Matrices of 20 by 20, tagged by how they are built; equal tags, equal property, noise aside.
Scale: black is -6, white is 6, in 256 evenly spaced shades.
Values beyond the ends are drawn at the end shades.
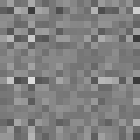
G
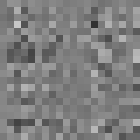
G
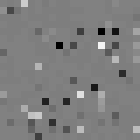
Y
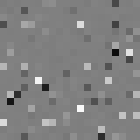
Y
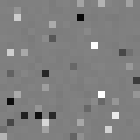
Y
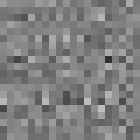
G
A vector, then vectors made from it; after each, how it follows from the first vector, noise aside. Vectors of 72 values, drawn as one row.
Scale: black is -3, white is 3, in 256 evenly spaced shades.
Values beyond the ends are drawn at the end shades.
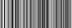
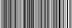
reversed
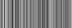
shrunk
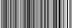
reversed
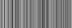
shrunk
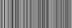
shrunk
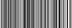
reversed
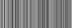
shrunk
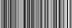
reversed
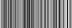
reversed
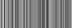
shrunk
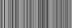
shrunk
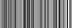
reversed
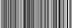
reversed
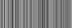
shrunk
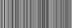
shrunk
